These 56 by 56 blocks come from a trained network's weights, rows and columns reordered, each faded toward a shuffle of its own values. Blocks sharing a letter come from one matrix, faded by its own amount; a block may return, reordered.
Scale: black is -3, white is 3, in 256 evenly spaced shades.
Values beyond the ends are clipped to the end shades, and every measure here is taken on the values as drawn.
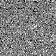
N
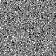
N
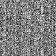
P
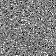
N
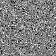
N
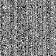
P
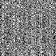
P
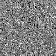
N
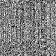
P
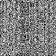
P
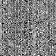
P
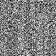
P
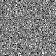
N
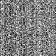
P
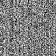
P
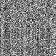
P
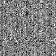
P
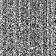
P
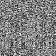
P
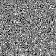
N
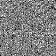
N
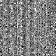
P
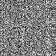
P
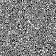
N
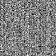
P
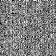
P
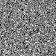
N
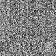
P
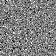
N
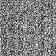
P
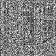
P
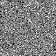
N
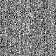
P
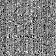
P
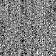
P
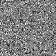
N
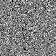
N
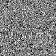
N
